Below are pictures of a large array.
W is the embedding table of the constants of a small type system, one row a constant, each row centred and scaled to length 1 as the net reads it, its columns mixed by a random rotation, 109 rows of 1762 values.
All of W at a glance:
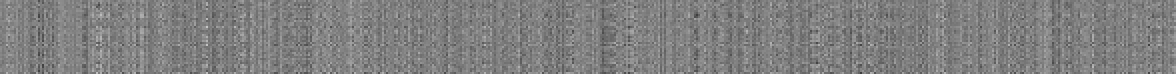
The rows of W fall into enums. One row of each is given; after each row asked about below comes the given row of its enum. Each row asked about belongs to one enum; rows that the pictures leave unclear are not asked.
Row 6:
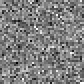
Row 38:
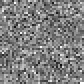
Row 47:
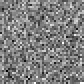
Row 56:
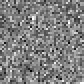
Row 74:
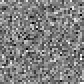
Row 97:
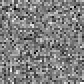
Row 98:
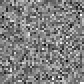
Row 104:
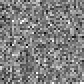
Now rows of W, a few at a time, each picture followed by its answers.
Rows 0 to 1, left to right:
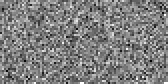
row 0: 47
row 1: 98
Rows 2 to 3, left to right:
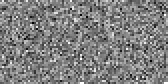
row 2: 74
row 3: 98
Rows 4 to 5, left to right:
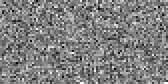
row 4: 6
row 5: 97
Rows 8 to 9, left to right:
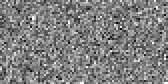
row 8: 56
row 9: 74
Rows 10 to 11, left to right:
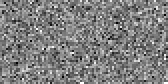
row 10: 6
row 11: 74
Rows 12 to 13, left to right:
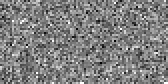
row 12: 104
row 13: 6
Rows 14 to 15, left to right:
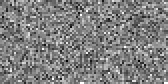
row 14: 98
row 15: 38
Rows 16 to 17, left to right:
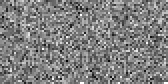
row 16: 98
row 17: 47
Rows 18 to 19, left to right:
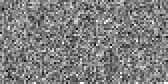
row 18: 47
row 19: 104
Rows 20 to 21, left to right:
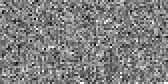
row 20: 6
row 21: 104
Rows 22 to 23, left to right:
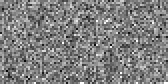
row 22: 47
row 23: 104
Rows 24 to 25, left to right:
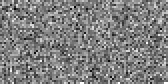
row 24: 97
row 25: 47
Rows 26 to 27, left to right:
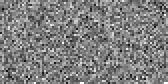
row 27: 98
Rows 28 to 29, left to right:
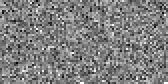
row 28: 6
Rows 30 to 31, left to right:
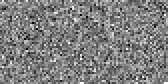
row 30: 74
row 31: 98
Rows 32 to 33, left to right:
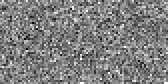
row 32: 74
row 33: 38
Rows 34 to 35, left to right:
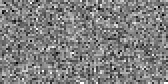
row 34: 6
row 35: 97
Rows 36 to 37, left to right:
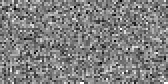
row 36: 97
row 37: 6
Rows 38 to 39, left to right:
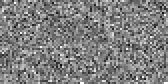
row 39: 98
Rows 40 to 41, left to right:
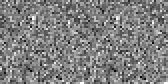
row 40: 56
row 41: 56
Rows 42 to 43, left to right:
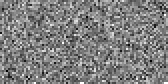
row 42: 47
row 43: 98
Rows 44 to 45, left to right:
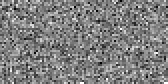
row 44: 97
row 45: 6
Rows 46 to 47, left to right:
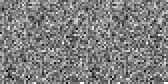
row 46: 47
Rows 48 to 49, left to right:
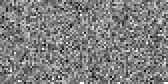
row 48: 98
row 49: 47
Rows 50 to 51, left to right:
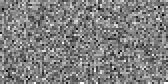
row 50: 47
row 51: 97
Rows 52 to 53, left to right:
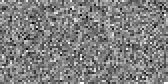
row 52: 74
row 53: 98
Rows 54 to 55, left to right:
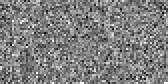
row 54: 104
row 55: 98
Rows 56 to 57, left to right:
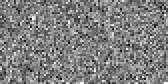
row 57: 98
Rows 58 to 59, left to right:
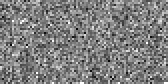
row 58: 104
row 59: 47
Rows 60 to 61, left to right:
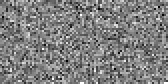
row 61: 97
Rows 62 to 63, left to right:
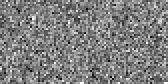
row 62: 56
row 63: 47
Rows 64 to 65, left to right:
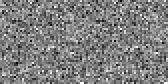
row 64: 6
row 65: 6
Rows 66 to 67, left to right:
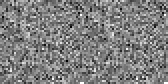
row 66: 98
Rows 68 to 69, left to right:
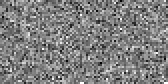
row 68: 98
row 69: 6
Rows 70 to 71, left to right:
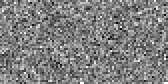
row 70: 38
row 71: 74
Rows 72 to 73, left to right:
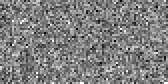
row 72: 104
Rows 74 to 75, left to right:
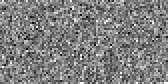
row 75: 104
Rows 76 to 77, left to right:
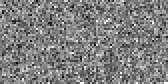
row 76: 6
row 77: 104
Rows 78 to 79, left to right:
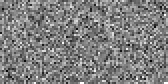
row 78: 47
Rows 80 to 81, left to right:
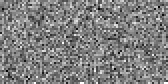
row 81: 97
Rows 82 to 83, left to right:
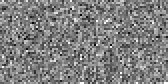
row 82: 74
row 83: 104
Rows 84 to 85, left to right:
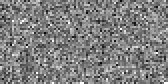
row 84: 104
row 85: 6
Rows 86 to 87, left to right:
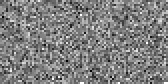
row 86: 98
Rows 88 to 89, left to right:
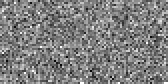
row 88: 38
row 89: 47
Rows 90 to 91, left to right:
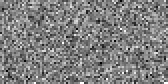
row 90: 47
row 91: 6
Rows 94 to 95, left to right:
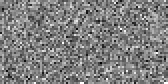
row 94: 47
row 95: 6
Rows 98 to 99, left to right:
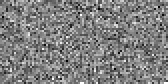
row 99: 97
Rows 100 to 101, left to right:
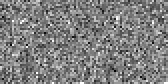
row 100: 104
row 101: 56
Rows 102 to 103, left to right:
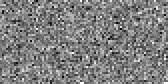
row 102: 6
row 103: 74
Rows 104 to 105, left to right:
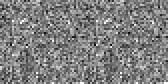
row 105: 104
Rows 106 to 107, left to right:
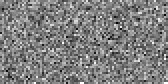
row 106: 47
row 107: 74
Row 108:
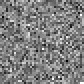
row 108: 98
